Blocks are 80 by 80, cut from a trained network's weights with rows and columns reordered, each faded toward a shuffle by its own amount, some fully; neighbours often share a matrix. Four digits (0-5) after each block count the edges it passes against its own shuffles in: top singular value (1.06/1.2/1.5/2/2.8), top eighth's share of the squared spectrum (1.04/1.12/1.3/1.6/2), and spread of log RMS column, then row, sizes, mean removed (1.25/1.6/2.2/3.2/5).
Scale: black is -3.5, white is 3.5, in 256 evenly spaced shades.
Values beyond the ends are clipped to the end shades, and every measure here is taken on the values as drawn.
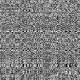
4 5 2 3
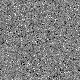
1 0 0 0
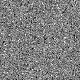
2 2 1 0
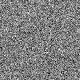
1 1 0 0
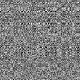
4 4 1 3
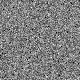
0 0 0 0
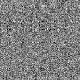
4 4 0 2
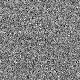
2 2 0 0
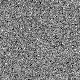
0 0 0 0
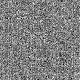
3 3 0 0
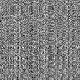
4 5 2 2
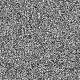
0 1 0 0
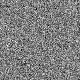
1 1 0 0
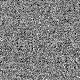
2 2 0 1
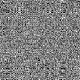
4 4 1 2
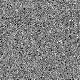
2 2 0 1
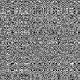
4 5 2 3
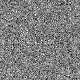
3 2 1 1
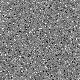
0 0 0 0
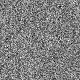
1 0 0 0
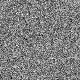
0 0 0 0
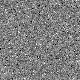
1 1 0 1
